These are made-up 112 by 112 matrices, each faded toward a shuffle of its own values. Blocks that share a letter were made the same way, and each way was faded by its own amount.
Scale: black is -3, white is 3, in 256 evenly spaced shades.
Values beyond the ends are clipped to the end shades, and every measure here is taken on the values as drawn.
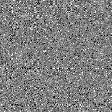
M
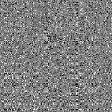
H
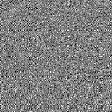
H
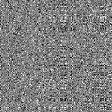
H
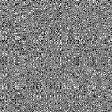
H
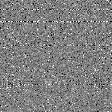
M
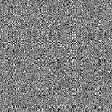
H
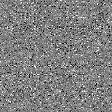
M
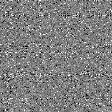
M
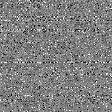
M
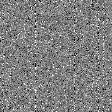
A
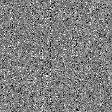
A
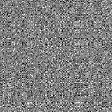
H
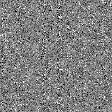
A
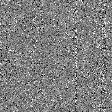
A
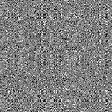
H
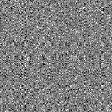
H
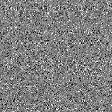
M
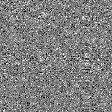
M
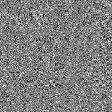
M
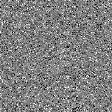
M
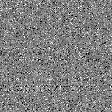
M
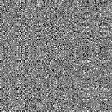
H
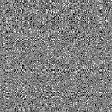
H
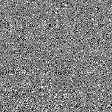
M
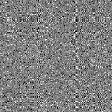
H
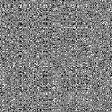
H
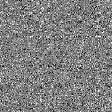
M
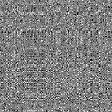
H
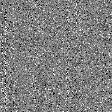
A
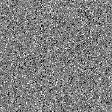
A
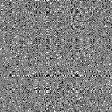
H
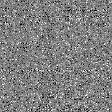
M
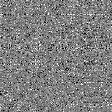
M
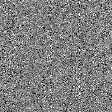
A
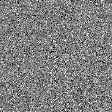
A
